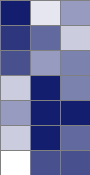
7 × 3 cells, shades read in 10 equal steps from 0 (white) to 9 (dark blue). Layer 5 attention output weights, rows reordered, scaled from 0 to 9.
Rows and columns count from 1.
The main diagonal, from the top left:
9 6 5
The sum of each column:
32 45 38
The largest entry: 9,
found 5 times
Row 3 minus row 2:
-1 -2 3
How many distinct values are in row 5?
2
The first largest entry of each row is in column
1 1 1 2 2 2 2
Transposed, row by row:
9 8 7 2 4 2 0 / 1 6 4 9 9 9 7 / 4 2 5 5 9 6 7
